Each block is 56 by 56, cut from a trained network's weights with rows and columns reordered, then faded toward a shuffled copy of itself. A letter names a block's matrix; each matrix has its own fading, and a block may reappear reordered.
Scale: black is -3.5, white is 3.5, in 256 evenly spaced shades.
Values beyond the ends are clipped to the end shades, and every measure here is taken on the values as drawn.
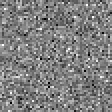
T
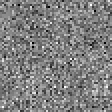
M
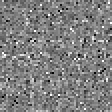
T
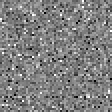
T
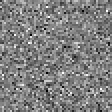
T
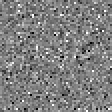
T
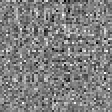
M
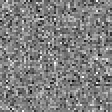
T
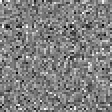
M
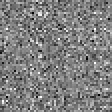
M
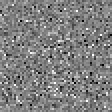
T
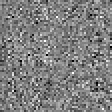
M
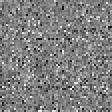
T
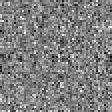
M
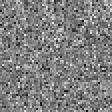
T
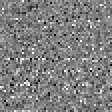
T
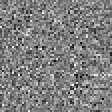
M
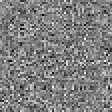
M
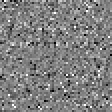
T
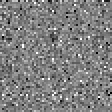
T
